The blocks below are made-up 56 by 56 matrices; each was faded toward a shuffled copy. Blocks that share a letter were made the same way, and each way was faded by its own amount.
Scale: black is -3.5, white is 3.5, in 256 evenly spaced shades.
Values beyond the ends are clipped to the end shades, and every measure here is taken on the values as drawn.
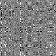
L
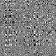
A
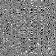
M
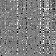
L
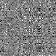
M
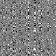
L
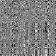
L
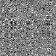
M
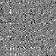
M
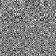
A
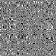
A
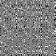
L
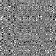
A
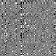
L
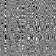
L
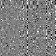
L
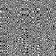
A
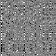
L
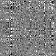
L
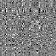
A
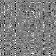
L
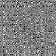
A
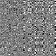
L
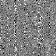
M
